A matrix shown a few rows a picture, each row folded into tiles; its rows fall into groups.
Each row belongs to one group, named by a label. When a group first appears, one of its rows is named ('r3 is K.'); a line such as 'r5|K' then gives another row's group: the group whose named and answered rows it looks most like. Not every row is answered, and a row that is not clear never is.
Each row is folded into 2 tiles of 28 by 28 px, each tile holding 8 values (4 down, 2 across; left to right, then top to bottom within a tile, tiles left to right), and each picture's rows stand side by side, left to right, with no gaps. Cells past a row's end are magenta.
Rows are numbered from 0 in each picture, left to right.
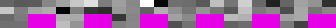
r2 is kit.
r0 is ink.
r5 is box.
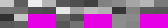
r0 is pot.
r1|ink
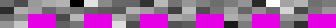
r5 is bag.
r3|box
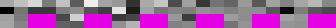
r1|pot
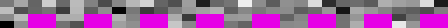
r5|kit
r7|kit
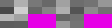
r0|box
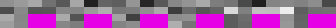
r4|ink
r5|bag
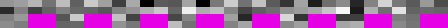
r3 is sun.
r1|pot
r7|bag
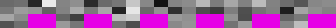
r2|box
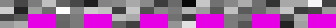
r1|ink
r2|box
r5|kit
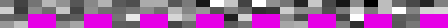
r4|pot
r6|sun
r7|ink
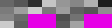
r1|kit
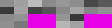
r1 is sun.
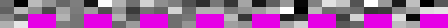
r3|ink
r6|pot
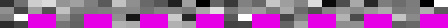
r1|bag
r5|kit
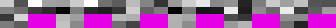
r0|pot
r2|box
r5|bag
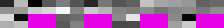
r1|ink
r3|sun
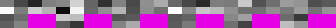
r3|ink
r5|sun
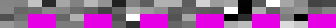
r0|kit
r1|pot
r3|pot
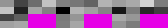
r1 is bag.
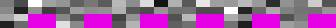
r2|kit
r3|pot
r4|bag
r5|kit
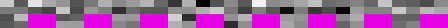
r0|pot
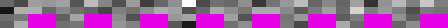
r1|pot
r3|bag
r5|bag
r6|sun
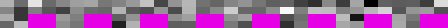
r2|kit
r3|box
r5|ink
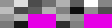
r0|bag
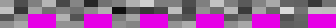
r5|ink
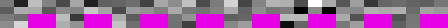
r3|bag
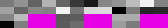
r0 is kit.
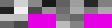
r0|box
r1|sun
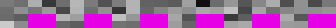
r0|kit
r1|box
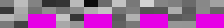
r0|box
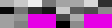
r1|kit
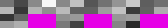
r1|bag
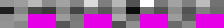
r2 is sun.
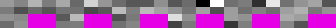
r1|pot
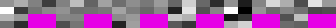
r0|bag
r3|box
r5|pot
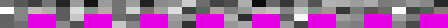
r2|sun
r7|bag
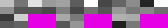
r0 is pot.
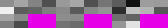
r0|bag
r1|bag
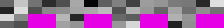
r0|box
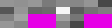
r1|bag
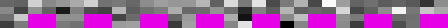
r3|kit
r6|bag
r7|ink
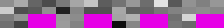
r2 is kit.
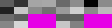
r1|sun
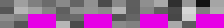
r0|box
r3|sun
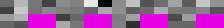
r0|box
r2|bag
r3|pot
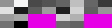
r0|bag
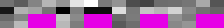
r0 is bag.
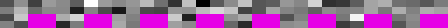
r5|kit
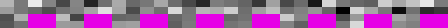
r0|pot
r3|ink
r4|ink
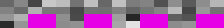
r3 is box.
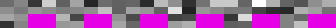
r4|pot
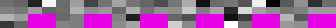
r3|sun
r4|kit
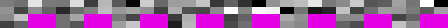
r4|ink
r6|bag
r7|kit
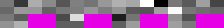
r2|kit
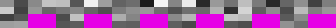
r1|pot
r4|box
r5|sun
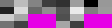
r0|box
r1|sun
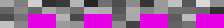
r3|pot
